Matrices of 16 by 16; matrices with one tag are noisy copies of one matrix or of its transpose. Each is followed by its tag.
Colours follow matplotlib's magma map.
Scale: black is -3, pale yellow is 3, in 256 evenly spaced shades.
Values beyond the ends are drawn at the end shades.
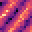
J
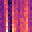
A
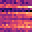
A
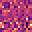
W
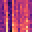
A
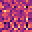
W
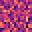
W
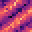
J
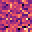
W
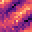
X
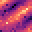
X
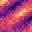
X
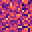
W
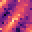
X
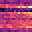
A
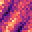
X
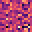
W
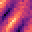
X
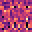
W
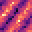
J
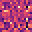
W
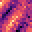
X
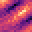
X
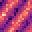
J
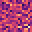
W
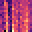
A
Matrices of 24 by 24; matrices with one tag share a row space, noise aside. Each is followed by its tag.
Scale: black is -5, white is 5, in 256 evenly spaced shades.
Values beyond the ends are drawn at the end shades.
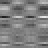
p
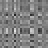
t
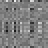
t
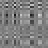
t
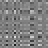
t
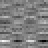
p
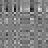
t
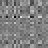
t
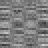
p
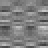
p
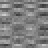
p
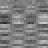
p
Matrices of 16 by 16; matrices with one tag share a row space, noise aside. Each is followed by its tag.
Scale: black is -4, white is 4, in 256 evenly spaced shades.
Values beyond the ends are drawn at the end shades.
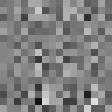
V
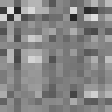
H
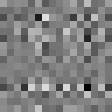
V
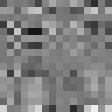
H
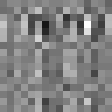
V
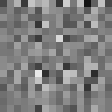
V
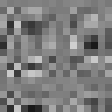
H
